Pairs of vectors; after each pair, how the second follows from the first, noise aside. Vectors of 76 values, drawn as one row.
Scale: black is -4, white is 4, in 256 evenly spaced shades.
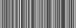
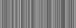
shrunk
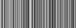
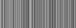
shrunk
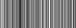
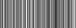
reversed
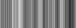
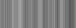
shrunk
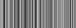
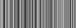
copied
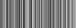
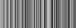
reversed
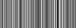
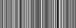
copied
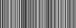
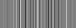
partly zeroed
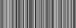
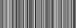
copied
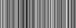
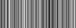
reversed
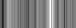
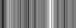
copied
